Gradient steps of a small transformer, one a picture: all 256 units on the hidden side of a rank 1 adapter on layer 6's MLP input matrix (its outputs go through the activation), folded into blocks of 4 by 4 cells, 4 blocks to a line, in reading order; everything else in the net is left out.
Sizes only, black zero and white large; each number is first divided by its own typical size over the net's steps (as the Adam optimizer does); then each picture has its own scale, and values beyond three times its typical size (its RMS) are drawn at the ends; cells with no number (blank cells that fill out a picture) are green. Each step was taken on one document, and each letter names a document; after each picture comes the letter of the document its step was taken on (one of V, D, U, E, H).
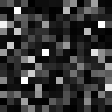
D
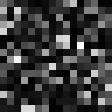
D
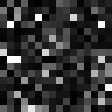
D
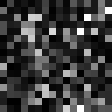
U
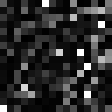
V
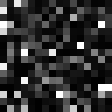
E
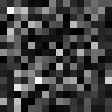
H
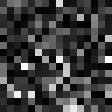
U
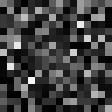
H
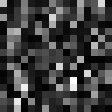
H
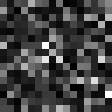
U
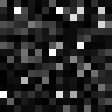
E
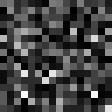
H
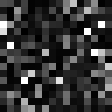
D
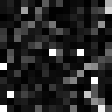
V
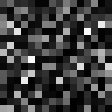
D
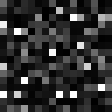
E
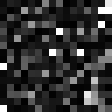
V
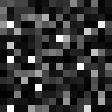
D
